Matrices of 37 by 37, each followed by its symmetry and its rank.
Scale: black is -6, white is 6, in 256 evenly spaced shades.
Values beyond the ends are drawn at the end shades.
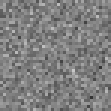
neither, full rank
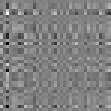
neither, rank two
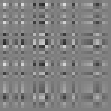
symmetric, rank one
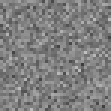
neither, full rank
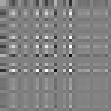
symmetric, rank one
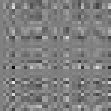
neither, rank two
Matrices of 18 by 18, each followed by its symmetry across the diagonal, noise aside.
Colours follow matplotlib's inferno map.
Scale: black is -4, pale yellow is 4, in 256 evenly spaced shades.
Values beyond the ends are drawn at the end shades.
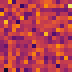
antisymmetric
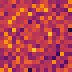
symmetric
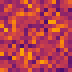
symmetric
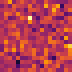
neither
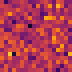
neither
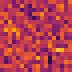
antisymmetric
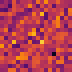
symmetric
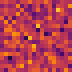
antisymmetric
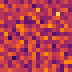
antisymmetric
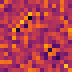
symmetric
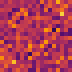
symmetric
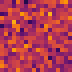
symmetric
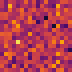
neither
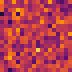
neither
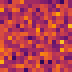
antisymmetric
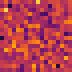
antisymmetric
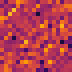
symmetric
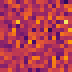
neither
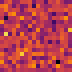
neither
